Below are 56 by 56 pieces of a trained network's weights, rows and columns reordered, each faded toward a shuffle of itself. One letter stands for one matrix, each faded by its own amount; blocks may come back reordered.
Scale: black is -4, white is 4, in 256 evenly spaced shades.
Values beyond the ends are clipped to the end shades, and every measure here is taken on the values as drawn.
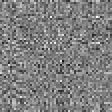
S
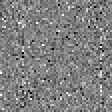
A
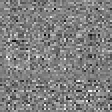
S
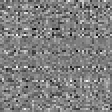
S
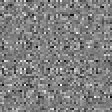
S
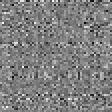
S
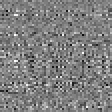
S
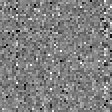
A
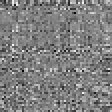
S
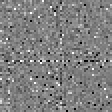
A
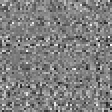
S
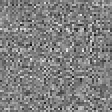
S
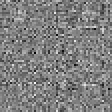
S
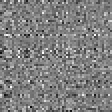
S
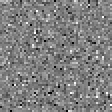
A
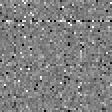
A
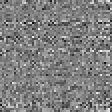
S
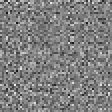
S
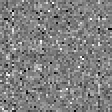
A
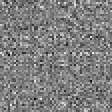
S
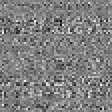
S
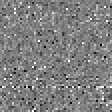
A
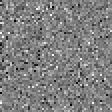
A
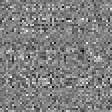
S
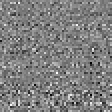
S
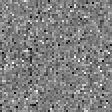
A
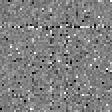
A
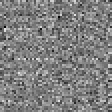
S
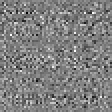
S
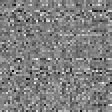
S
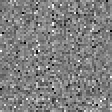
A
